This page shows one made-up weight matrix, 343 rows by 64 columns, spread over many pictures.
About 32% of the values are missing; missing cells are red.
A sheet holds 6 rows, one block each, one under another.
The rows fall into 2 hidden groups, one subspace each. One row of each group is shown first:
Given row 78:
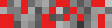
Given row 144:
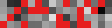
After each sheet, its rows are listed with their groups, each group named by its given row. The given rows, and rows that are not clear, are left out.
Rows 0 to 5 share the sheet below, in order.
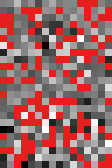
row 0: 78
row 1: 144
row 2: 78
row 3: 78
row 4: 144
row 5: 78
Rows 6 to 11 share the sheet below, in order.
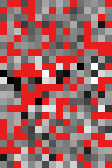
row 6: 78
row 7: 144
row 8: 144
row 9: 78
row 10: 78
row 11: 144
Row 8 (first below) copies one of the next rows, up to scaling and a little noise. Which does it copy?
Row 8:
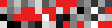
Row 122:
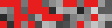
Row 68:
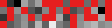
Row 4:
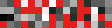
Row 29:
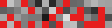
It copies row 122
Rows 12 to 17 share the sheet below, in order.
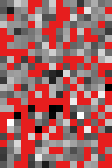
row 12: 78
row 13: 78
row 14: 144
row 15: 78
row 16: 78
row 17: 78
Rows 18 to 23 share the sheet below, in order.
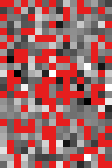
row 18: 78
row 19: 144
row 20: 144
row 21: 78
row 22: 78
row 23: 78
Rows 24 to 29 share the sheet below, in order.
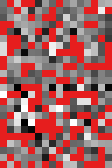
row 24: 144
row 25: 144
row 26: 144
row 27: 78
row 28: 144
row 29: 144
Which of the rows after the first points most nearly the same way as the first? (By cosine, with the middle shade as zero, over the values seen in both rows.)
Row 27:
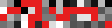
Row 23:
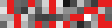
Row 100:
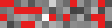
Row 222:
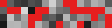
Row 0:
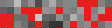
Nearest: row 23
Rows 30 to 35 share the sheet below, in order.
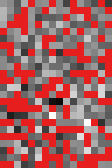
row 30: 78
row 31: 78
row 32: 144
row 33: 144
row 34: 144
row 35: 78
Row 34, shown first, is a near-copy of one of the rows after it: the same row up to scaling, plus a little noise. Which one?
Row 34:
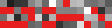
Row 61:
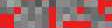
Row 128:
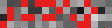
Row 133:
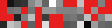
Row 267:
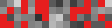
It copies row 133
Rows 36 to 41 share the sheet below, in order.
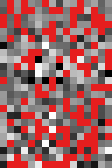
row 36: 78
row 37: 144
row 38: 78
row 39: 78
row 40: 144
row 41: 144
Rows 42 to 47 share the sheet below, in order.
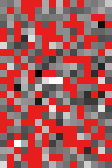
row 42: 78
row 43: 144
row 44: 78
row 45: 78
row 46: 78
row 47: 144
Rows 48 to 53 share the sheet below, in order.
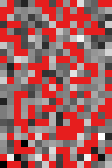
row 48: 78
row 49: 144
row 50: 78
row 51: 144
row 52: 78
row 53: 144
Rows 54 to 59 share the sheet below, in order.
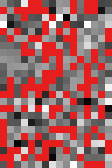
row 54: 144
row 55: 78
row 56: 78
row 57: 78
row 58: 144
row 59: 144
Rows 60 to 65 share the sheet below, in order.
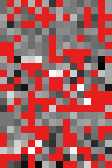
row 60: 144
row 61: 144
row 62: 144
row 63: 78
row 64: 144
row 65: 144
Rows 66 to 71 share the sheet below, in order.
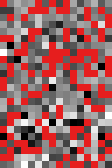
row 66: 78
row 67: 144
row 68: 144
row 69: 144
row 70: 78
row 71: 144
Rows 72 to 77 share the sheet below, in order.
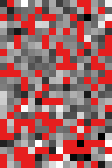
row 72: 78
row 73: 144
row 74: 144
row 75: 78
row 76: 78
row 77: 78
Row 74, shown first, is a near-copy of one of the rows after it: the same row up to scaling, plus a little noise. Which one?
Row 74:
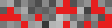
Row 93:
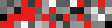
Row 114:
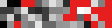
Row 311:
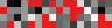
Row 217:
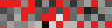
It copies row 217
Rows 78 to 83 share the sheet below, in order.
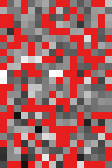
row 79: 144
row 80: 144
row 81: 144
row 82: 78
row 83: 78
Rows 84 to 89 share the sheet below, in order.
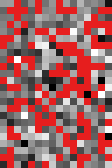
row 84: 78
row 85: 144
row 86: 78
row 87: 144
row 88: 78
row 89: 78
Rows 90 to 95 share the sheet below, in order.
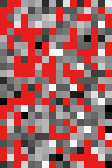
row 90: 78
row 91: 78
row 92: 144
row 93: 144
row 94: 78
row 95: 144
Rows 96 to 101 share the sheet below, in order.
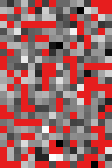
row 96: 144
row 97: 144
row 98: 78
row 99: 78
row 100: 144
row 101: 144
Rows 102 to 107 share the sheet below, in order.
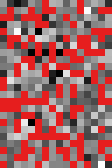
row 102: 144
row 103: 78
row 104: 144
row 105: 78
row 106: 144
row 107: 78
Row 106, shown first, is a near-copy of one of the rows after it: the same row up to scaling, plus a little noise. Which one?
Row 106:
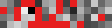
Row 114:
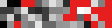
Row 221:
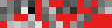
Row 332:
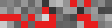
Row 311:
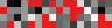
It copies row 221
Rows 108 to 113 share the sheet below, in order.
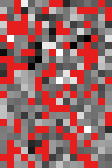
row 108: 78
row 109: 78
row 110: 144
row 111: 144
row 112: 78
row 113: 144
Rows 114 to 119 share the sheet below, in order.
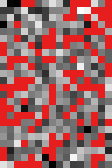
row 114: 144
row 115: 78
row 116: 144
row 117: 78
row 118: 78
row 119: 78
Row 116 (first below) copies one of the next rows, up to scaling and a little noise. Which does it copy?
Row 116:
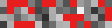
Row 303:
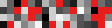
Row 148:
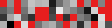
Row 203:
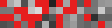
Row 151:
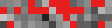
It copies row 303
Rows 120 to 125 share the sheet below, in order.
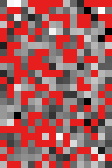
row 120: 144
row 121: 144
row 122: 144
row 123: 78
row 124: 78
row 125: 144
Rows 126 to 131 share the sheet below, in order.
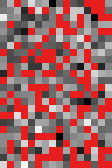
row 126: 144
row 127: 144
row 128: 144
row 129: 78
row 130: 78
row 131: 144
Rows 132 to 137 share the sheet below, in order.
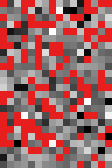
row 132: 78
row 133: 144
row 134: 78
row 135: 78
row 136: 78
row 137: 144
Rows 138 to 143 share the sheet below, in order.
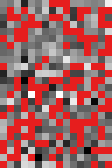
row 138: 78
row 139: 78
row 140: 78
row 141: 144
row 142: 78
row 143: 78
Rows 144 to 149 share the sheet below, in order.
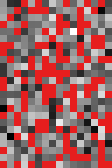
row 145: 144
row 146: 78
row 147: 144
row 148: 144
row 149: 78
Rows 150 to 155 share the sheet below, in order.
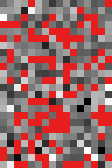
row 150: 144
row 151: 144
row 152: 78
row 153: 78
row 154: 144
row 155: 144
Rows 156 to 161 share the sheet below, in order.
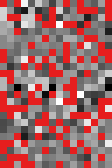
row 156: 78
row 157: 78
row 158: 78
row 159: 144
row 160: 78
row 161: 78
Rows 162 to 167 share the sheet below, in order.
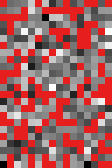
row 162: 144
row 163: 78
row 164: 144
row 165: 144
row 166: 144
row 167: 144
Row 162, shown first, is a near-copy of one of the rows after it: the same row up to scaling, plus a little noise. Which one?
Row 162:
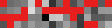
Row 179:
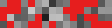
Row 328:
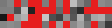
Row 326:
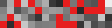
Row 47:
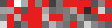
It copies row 179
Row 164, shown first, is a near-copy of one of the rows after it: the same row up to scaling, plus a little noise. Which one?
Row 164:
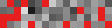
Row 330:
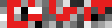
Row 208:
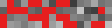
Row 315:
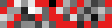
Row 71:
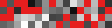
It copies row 71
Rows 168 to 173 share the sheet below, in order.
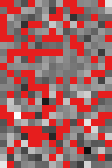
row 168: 78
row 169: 78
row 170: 78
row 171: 144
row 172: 78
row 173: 144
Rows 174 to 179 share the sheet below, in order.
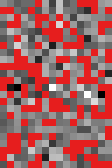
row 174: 78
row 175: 144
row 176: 78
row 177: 144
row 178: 78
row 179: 144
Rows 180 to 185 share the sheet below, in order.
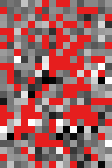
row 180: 78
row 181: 144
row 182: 78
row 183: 144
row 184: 144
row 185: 78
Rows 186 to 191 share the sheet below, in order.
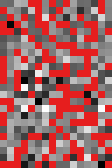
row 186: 144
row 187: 144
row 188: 78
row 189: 78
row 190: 78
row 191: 78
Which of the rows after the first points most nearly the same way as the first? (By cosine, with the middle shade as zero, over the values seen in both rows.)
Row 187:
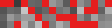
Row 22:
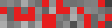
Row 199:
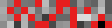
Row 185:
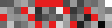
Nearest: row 185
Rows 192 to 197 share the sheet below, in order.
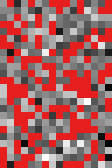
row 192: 144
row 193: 144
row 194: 78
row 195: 78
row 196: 78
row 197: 78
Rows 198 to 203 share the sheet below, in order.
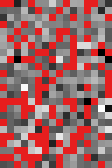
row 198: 144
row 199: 78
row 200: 144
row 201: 78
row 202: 78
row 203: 144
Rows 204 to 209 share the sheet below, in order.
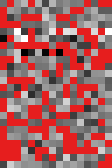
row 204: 144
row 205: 78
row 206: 78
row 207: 144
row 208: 144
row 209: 144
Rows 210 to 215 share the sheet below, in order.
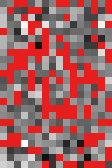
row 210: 78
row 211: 78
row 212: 78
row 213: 144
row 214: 144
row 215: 78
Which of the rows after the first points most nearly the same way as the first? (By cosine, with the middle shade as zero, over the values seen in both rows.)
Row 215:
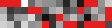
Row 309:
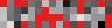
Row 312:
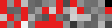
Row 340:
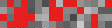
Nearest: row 309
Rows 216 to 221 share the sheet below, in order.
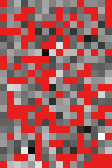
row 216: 78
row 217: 144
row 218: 144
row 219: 144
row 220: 78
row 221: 144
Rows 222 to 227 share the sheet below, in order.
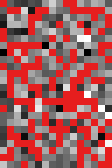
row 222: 144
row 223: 144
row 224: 78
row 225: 78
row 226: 78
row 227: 144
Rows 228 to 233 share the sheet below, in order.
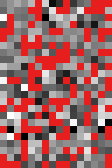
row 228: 144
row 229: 144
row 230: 144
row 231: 78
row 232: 144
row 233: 144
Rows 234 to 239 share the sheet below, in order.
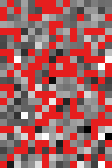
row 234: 144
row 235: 78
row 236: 144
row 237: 144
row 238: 78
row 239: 78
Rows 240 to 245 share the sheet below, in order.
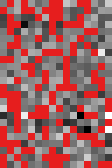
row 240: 78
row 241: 78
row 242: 144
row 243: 144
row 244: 78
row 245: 78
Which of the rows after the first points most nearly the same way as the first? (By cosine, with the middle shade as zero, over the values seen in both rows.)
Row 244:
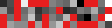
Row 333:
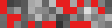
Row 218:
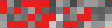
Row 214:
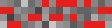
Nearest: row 214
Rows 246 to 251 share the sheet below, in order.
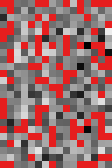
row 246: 144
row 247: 78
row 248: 144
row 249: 144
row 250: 78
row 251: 144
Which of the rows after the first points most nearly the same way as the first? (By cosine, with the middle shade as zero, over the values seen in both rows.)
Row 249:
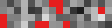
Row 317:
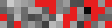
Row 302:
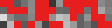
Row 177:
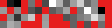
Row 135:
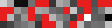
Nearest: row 177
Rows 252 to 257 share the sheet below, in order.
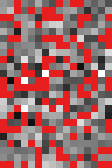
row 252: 78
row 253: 144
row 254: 144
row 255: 78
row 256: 144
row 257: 78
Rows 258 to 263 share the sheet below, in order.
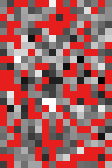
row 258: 144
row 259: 144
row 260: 78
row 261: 78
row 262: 78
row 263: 144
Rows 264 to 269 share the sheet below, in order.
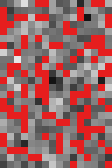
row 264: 78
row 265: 144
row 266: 78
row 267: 144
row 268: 78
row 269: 78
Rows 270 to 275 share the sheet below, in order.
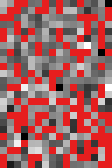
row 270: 78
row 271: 78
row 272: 144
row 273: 144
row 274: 78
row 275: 144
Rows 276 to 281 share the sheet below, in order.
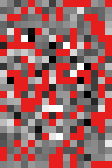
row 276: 144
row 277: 144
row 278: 144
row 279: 78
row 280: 78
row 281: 78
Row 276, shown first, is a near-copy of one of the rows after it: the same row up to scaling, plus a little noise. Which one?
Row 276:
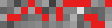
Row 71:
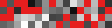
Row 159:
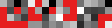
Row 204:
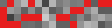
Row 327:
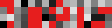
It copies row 159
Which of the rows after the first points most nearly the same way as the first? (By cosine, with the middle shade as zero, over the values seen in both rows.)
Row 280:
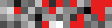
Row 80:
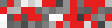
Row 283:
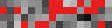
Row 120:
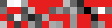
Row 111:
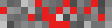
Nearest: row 120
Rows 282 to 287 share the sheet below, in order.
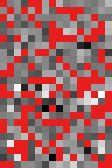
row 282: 78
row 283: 78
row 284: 78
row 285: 78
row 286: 144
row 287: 144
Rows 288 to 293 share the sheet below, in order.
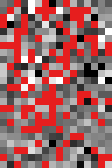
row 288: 144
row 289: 144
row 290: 78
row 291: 78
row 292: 78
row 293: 144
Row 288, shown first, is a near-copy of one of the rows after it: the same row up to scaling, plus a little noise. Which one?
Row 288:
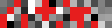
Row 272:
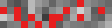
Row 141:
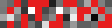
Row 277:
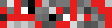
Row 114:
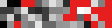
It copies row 141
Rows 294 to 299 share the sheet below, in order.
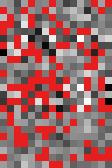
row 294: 78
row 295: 144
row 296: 78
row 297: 78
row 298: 78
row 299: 78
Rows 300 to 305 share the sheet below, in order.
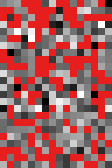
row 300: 78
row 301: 144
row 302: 144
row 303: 144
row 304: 144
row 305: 144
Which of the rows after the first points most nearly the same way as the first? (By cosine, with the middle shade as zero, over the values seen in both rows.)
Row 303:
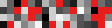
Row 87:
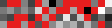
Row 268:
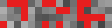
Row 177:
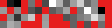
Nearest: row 177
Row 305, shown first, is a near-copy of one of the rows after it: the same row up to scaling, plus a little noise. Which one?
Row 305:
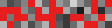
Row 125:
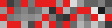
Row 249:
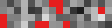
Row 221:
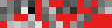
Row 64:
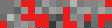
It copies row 125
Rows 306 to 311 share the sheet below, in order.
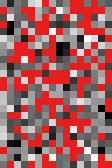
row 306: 144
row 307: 144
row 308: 78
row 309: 78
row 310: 78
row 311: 144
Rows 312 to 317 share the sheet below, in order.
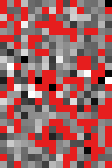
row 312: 78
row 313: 144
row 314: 78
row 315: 144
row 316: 144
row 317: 144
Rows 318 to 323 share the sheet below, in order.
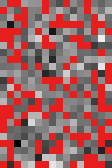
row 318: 144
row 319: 144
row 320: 144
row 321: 144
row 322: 144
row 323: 78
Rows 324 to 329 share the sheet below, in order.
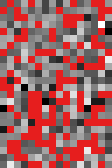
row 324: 78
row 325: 78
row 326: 144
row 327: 144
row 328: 144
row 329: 144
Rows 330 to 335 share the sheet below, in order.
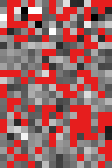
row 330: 144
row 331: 144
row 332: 144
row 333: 144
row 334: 144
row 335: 144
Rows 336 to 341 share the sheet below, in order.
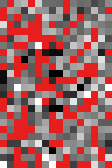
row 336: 144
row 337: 78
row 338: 144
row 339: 78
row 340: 144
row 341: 144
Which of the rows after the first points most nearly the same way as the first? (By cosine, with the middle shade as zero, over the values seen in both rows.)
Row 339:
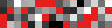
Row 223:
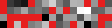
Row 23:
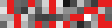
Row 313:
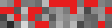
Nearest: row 223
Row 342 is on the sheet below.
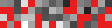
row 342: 78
